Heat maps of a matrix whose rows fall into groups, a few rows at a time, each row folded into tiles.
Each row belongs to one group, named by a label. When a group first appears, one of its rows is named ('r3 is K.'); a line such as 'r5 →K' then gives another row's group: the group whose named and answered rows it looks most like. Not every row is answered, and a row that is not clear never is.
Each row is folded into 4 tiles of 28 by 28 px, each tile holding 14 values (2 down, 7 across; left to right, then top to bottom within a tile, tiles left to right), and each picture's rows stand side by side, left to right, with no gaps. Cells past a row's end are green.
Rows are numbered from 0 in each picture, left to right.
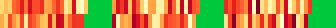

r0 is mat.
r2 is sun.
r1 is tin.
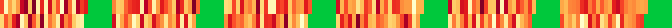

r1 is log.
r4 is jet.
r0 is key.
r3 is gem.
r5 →mat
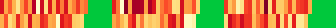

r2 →key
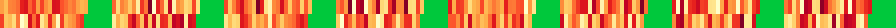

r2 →jet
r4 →gem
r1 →jet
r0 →mat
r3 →tin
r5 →log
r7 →tin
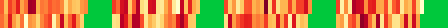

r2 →key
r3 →jet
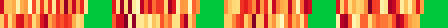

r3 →sun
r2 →log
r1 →gem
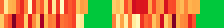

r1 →mat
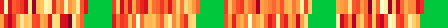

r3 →sun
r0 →sun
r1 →gem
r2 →gem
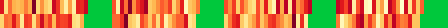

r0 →sun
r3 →tin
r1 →gem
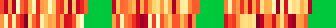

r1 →jet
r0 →tin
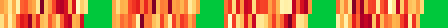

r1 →mat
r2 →tin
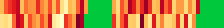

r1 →log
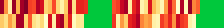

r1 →tin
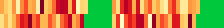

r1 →jet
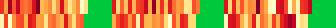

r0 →jet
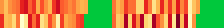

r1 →log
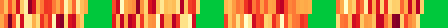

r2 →mat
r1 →tin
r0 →gem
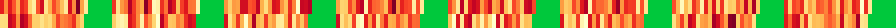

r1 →jet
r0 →tin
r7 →gem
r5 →mat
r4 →tin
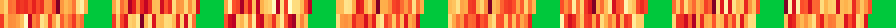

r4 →mat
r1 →log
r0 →mat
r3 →mat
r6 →key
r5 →sun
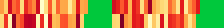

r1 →tin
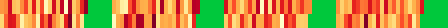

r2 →key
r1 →log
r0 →sun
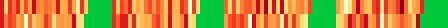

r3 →log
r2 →key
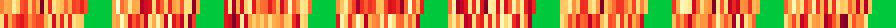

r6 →key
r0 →key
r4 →jet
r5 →mat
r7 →key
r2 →gem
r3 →log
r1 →jet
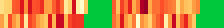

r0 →mat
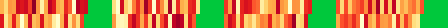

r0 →log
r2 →sun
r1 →jet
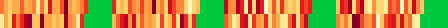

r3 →tin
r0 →log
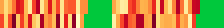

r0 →log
